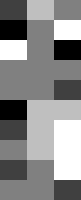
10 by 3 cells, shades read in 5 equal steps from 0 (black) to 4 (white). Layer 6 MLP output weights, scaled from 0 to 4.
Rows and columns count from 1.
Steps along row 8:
up up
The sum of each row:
6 6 6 6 5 6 8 9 7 5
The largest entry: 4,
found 5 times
